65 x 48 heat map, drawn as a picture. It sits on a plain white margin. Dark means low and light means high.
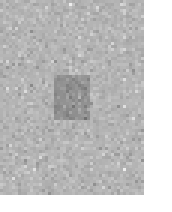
No single row or column stands out from its neighbours. On average the colour sits 70% of the way up the scale. In the centre lies a patch that is lower than the rest. There are no regular stripes. The ninth with the lowest average is the centre.
